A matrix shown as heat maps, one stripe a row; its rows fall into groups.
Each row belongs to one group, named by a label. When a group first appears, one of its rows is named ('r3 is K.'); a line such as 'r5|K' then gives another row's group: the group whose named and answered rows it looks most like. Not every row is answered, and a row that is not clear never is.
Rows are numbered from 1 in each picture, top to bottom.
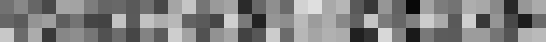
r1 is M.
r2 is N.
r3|M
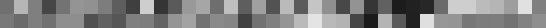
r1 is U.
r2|M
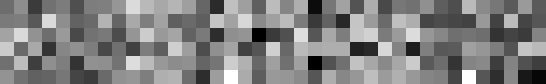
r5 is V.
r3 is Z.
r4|M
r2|V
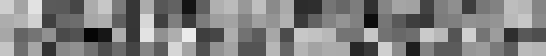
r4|M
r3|N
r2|U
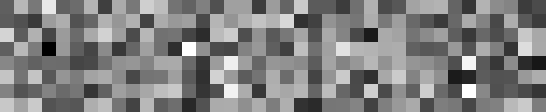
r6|M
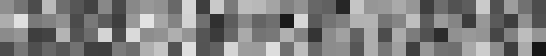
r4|N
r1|V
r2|Z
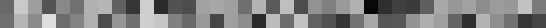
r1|U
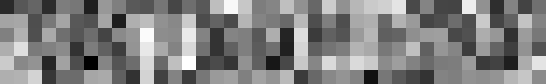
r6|U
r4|Z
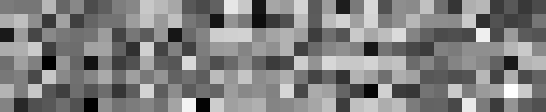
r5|Z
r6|V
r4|U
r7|U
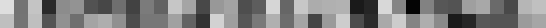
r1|M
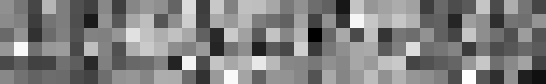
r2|V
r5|V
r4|Z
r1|V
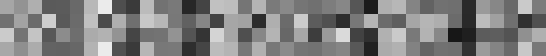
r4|U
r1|U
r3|M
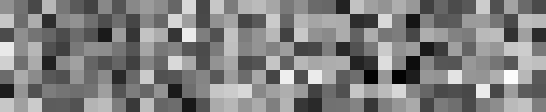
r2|M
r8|U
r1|V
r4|U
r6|U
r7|V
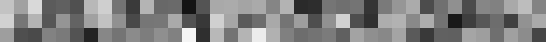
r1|U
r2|M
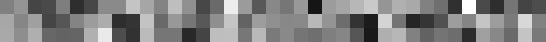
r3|U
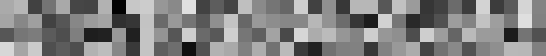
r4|U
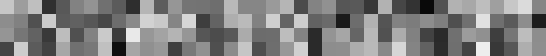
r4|Z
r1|U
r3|Z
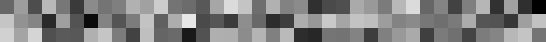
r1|V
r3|U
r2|Z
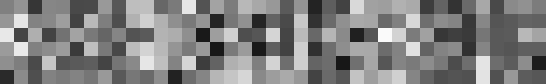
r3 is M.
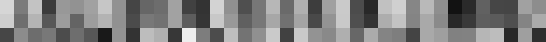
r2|M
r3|N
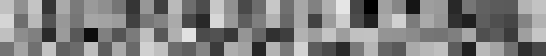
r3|Z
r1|M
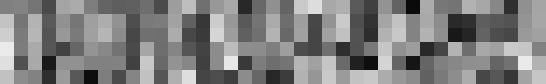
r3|M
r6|Z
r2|M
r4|U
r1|M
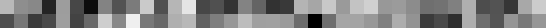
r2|V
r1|Z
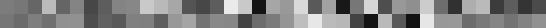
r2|M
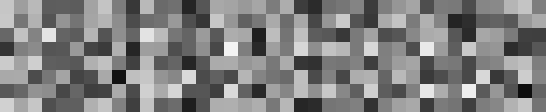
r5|U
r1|U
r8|U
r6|Z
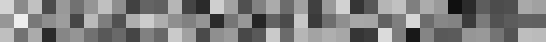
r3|M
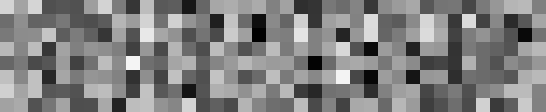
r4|M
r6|M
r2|N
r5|V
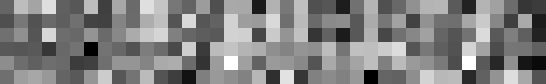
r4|V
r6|U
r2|N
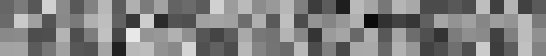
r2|U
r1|V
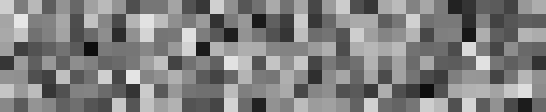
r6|Z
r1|M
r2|Z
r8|N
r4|V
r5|N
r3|Z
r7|U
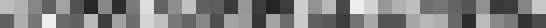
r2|N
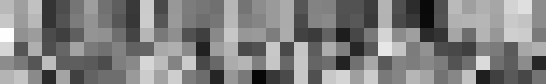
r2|U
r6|Z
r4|M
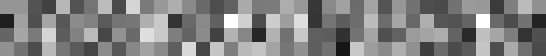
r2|N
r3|N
